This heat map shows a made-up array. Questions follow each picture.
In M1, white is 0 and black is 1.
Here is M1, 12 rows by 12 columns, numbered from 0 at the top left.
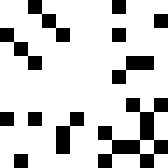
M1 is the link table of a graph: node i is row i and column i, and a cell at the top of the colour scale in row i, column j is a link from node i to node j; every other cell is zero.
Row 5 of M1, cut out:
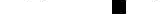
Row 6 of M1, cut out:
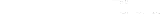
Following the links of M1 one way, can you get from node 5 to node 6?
no
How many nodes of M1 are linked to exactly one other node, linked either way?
2
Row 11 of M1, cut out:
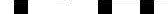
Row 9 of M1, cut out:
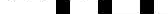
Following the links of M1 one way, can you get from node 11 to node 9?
yes
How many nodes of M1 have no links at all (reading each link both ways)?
1
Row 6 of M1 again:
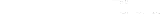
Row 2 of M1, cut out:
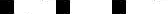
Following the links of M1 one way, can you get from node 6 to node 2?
no
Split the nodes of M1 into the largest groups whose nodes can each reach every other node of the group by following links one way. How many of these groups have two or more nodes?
1
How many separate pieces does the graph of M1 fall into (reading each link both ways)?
2
